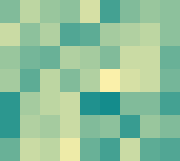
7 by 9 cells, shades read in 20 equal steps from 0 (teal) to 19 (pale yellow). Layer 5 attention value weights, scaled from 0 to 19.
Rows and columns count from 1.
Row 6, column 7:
3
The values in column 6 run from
0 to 19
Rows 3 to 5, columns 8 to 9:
15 7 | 15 8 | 9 4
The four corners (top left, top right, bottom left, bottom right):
9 10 7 5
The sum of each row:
94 98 97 112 66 84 91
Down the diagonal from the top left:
9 10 7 9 1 10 15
